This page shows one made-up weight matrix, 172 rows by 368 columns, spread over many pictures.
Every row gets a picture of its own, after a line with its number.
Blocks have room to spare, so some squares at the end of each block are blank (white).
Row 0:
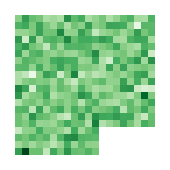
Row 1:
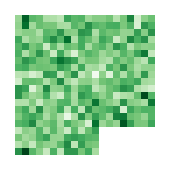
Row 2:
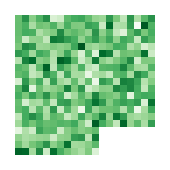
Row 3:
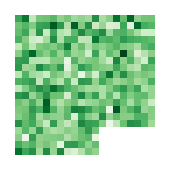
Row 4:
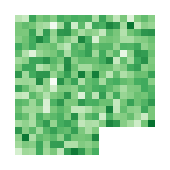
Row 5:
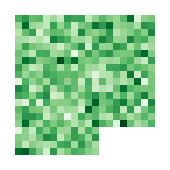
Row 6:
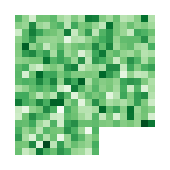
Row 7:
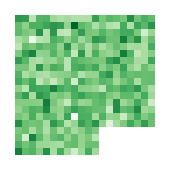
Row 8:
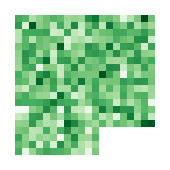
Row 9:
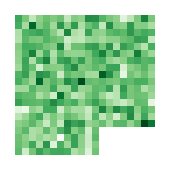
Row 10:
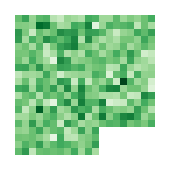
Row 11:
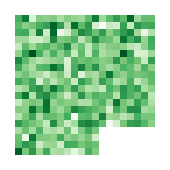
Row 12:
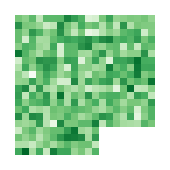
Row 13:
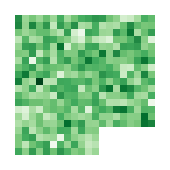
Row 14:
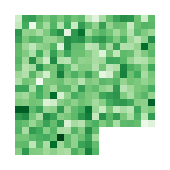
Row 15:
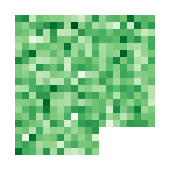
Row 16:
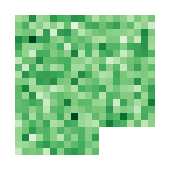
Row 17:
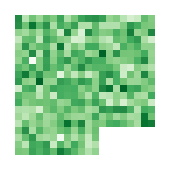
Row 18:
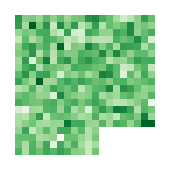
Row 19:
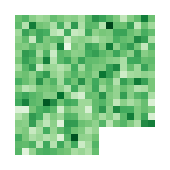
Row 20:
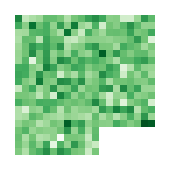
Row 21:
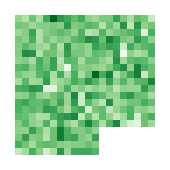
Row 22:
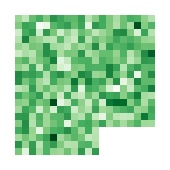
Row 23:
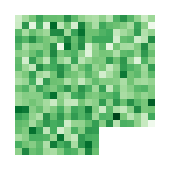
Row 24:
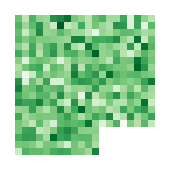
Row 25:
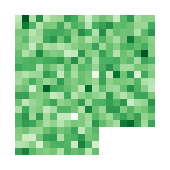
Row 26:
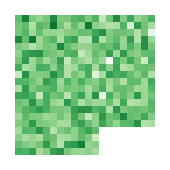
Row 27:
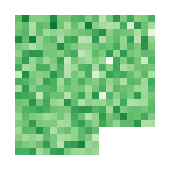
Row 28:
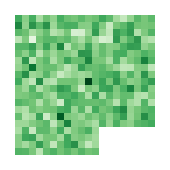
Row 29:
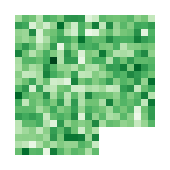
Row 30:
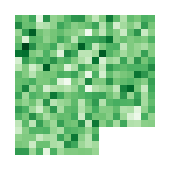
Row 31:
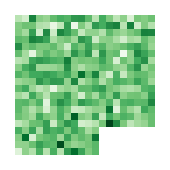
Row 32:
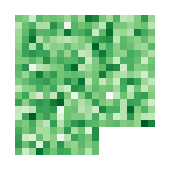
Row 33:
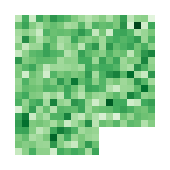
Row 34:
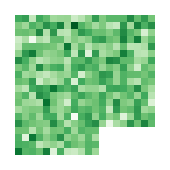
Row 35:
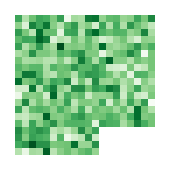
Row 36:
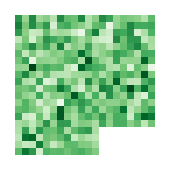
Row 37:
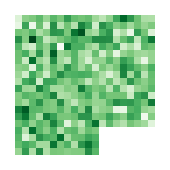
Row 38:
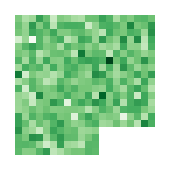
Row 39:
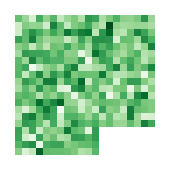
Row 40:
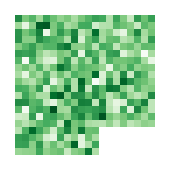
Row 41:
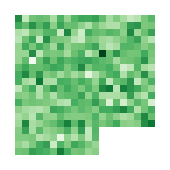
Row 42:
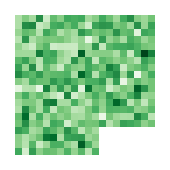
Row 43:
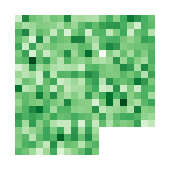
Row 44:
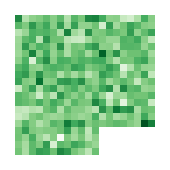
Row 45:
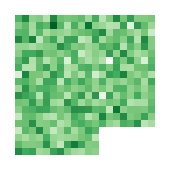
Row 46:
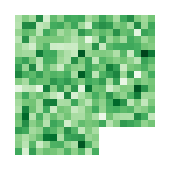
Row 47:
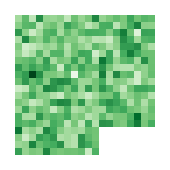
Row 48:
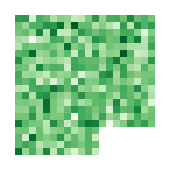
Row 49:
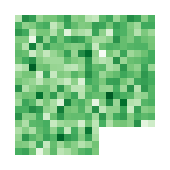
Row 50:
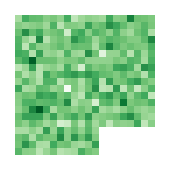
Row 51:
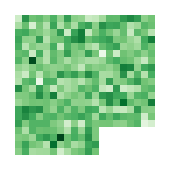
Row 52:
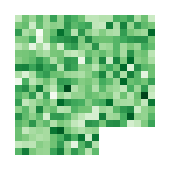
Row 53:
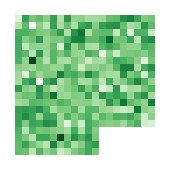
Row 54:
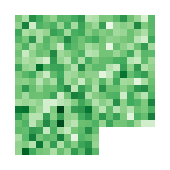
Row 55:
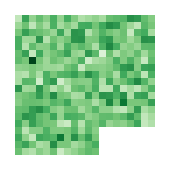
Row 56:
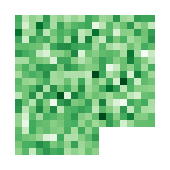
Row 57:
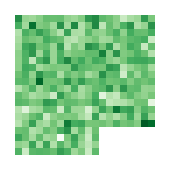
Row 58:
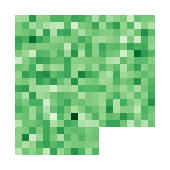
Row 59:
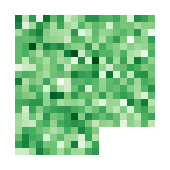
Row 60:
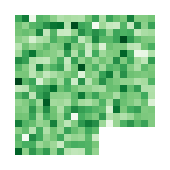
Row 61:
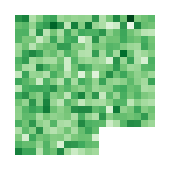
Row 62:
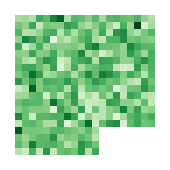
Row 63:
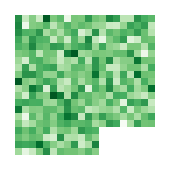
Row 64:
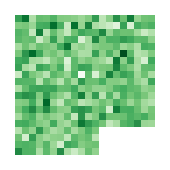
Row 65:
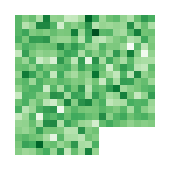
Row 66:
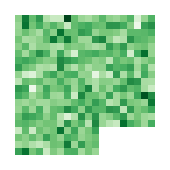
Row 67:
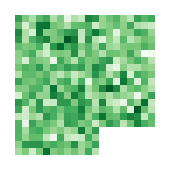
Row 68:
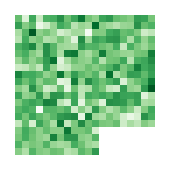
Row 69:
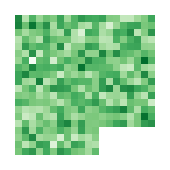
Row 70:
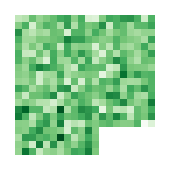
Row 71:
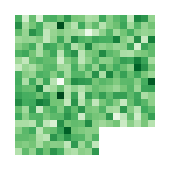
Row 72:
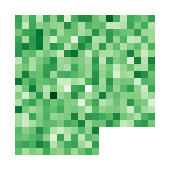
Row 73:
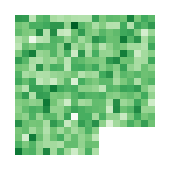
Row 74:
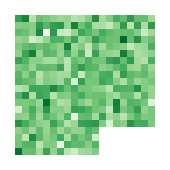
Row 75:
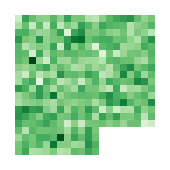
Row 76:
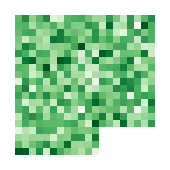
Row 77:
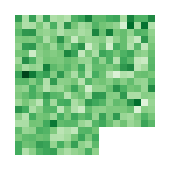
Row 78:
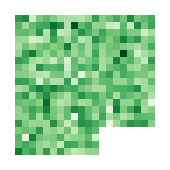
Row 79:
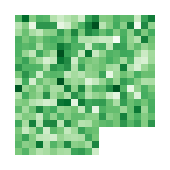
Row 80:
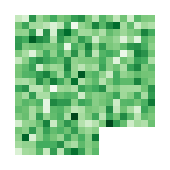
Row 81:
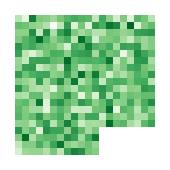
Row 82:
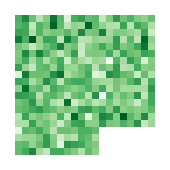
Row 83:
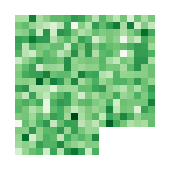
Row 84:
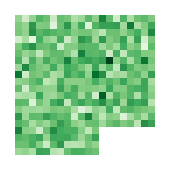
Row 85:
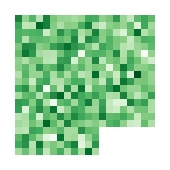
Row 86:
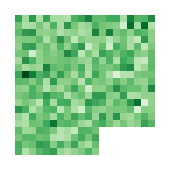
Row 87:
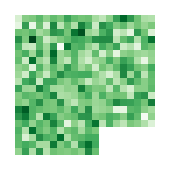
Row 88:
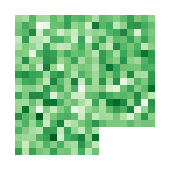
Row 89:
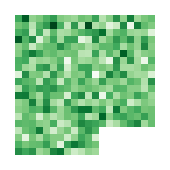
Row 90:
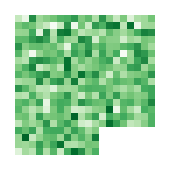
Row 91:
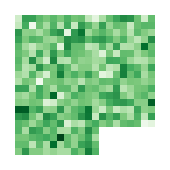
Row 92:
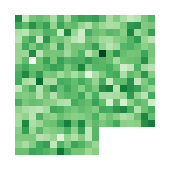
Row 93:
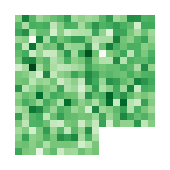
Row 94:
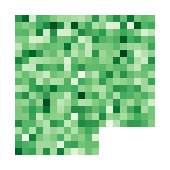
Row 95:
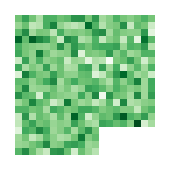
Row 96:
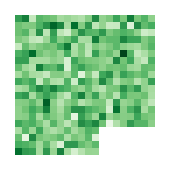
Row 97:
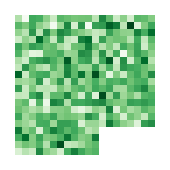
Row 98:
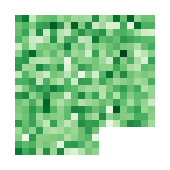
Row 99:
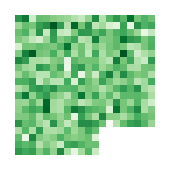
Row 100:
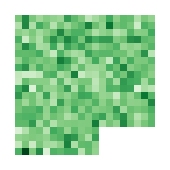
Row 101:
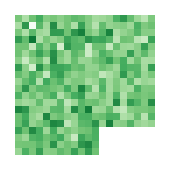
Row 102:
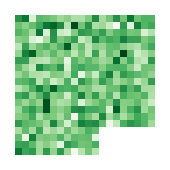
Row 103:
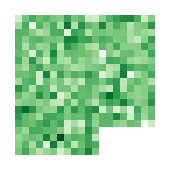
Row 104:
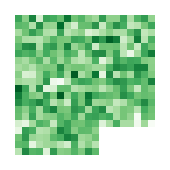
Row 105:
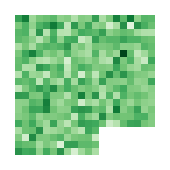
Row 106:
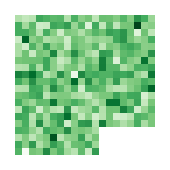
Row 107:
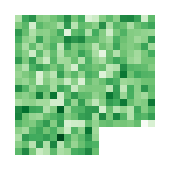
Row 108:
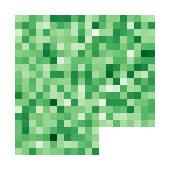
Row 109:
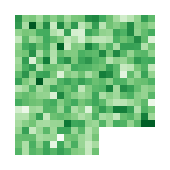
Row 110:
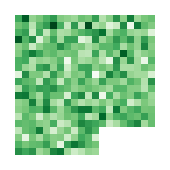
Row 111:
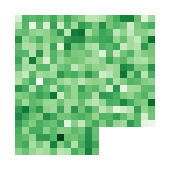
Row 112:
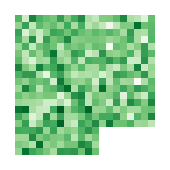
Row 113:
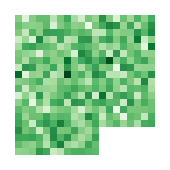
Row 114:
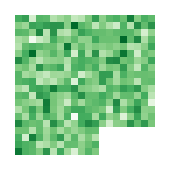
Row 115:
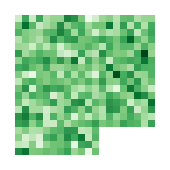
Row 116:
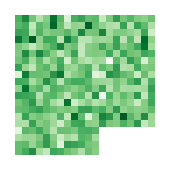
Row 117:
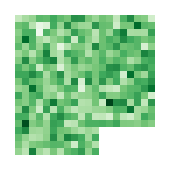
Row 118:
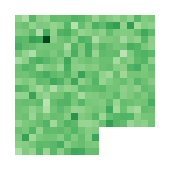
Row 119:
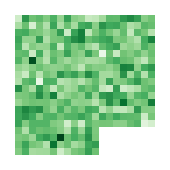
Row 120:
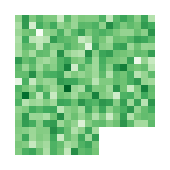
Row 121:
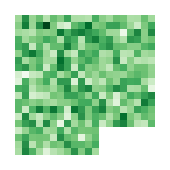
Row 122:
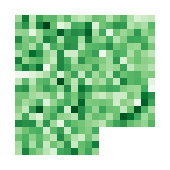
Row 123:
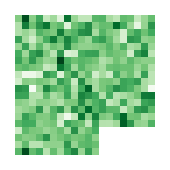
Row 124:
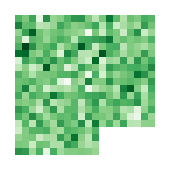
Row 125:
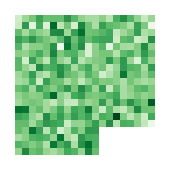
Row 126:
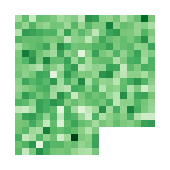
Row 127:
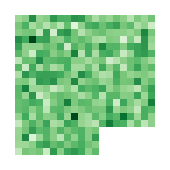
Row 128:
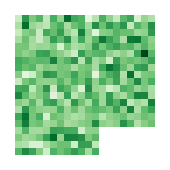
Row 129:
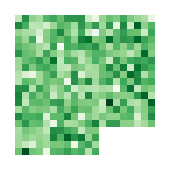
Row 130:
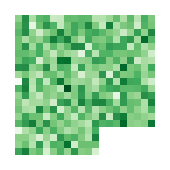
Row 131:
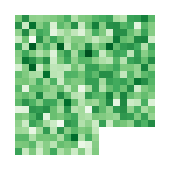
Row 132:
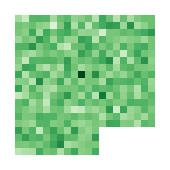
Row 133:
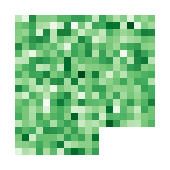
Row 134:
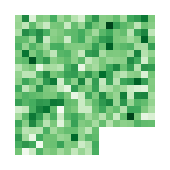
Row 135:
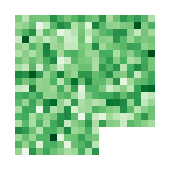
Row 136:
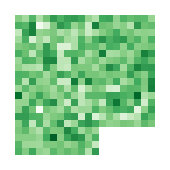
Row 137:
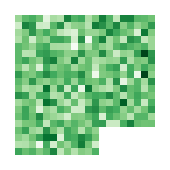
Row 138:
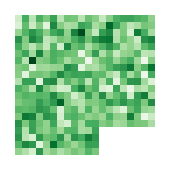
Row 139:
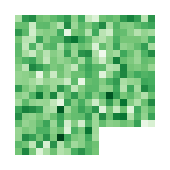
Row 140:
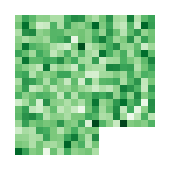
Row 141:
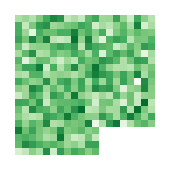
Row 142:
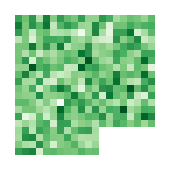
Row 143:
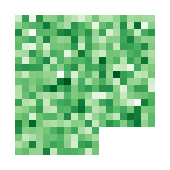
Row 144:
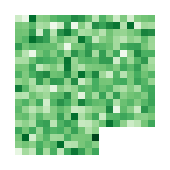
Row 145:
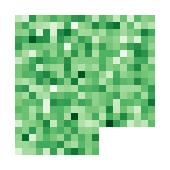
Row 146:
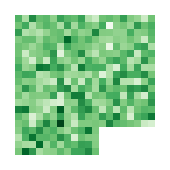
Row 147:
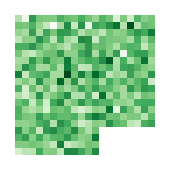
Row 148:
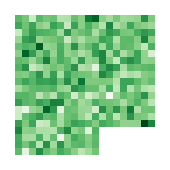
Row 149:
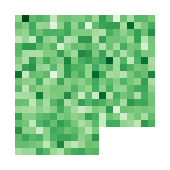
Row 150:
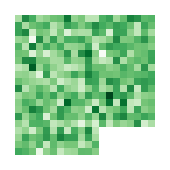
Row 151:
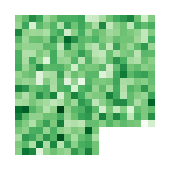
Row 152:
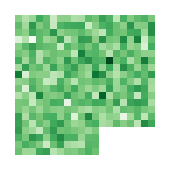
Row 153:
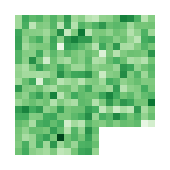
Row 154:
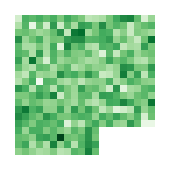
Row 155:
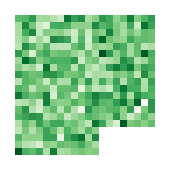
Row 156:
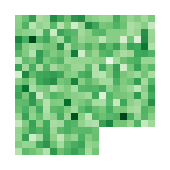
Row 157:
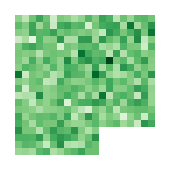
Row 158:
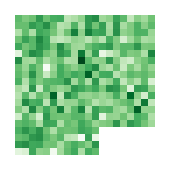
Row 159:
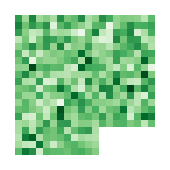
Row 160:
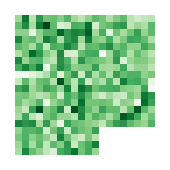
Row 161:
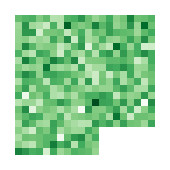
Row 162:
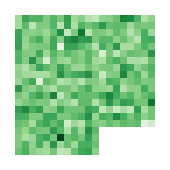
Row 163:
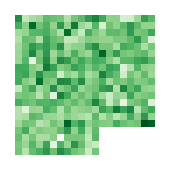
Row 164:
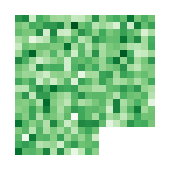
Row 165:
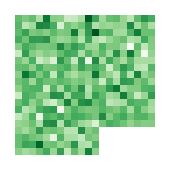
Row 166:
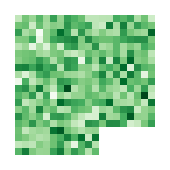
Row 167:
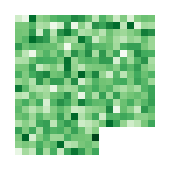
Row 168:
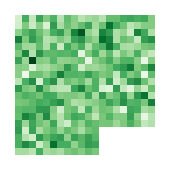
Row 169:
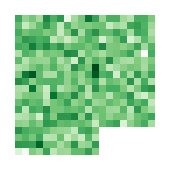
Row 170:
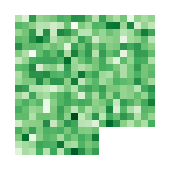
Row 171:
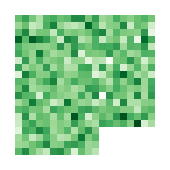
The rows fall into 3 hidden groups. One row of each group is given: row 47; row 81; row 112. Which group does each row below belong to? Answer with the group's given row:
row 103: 112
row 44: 112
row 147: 81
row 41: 112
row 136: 47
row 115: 47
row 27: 81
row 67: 47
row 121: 47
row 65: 47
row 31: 81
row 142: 112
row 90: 81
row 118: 81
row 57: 112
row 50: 112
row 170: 81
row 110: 81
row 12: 47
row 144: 81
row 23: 112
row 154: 112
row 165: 47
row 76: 47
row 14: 112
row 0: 47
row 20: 112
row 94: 81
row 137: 47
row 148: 112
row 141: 47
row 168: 112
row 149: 81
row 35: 47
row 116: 81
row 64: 81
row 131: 112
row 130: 47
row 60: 81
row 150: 112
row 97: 81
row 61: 81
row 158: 47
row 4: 81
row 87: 112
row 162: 112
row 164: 81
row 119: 112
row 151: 112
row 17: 112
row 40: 47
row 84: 81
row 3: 81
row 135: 47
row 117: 47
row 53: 112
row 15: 81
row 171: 81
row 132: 81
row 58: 81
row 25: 47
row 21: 47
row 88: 47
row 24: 47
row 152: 81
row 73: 81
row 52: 47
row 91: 112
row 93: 112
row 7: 81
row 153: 112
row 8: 112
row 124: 47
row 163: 112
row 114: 81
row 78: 81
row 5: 47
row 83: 81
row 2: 47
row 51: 112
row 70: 112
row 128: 47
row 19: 112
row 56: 47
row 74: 81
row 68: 47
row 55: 112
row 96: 81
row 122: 47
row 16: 81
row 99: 81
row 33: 47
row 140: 47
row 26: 81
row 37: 112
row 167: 81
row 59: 47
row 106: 47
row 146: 112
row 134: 112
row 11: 81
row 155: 47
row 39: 112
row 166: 47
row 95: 81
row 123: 47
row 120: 47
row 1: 47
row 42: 47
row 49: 112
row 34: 81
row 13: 112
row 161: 47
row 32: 112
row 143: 47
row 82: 81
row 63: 47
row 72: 47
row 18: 112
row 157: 81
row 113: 81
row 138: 112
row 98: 81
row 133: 81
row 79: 47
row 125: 112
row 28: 112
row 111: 112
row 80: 81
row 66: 47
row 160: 47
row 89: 81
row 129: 47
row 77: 47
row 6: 112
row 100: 47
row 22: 47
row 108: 47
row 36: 112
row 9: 112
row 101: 112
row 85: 47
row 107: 112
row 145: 81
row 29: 47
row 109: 112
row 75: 112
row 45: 81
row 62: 47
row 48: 81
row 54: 112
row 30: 47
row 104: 47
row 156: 81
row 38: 81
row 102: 81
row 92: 112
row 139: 112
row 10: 47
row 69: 112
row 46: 47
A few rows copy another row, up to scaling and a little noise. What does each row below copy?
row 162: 153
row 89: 110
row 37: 87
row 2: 76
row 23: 125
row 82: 116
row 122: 160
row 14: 91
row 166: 52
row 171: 95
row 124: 30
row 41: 92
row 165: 65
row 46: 42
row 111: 154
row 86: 77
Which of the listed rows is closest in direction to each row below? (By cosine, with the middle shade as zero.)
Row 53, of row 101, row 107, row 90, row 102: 107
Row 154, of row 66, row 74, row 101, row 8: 101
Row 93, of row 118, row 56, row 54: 118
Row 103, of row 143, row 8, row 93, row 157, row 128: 93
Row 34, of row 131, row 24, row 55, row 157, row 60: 60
